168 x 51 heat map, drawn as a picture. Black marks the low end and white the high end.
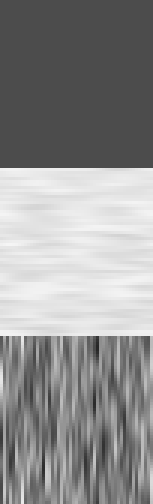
The table splits into 3 rows of 1 panel. Panel 1,1: low, flat. Panel 2,1: very high, streaked across, faint in contrast. Panel 3,1: middling, streaked downward, strong in contrast.
